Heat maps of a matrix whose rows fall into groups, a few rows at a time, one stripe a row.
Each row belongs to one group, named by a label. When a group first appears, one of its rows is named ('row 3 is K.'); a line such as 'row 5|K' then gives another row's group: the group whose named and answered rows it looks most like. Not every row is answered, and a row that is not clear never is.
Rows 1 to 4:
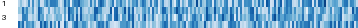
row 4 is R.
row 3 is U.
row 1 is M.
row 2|U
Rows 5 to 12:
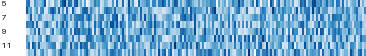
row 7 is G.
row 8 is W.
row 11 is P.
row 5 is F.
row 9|G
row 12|M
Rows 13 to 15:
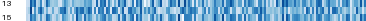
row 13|U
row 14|G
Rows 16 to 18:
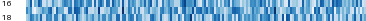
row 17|F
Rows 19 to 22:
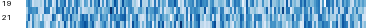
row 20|W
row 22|P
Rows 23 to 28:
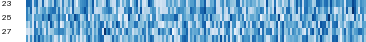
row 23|R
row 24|R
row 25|F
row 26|G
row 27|M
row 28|G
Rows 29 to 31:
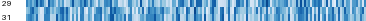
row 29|R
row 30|W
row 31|W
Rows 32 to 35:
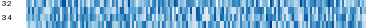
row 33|P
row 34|P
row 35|M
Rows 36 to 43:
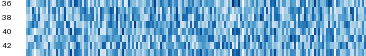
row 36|F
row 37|P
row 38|P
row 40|F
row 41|M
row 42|U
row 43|F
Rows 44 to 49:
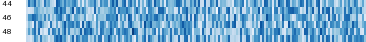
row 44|W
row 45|M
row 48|P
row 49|M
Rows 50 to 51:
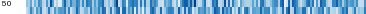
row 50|G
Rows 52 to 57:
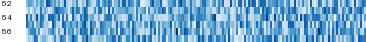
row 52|U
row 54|R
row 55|P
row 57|M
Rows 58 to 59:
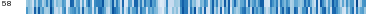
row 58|G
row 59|G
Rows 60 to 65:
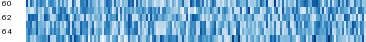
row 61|M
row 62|W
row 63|R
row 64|R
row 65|F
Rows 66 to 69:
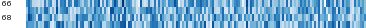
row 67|W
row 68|U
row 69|W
